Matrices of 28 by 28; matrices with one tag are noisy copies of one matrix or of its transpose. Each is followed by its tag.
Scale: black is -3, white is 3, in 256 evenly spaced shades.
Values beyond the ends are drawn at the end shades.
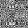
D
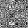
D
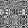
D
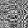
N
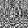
N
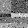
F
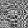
N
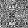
D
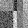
F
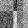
F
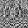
N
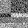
F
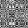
D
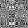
D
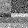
F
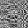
N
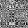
D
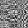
N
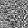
N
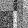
F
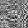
N
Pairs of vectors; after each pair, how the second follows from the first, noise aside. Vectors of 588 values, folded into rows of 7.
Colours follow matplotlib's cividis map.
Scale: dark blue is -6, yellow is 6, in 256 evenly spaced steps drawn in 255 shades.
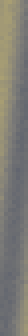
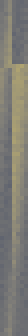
wrapped around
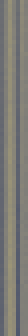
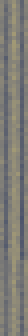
wrapped around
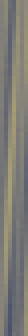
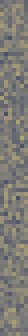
shuffled
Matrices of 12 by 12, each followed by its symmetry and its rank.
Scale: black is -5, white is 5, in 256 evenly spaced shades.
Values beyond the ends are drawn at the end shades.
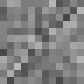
antisymmetric, full rank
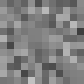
antisymmetric, full rank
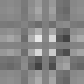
symmetric, rank one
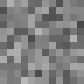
antisymmetric, full rank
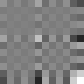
symmetric, rank one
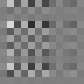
neither, rank one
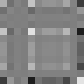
symmetric, rank one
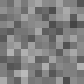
antisymmetric, full rank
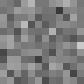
neither, full rank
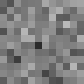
neither, full rank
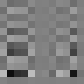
neither, rank one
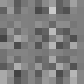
neither, rank two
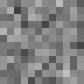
neither, full rank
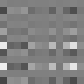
neither, rank one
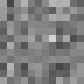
neither, rank two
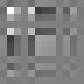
symmetric, rank one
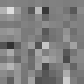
neither, rank two
